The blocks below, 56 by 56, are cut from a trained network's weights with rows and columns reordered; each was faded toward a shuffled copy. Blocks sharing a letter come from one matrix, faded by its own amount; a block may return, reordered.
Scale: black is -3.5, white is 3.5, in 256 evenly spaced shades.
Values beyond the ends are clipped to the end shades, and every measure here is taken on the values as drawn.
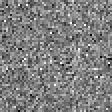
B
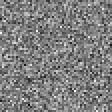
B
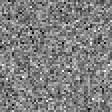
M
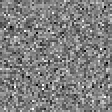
B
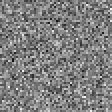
B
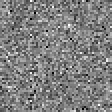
M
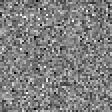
B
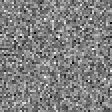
B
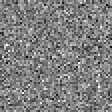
M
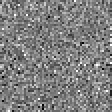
M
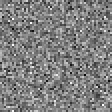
B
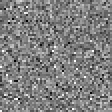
M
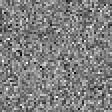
B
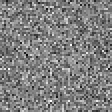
B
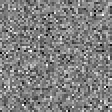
B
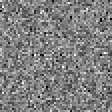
M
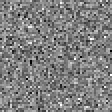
M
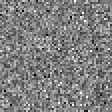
B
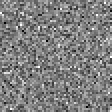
M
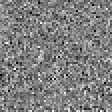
B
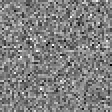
B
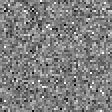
M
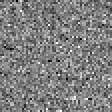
B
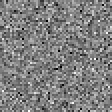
M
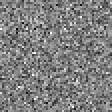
B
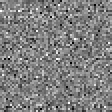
B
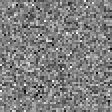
M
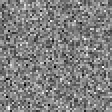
B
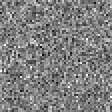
B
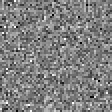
M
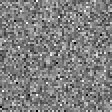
B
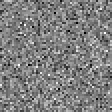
M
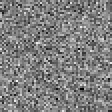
B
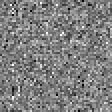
M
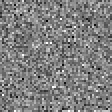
M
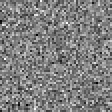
B
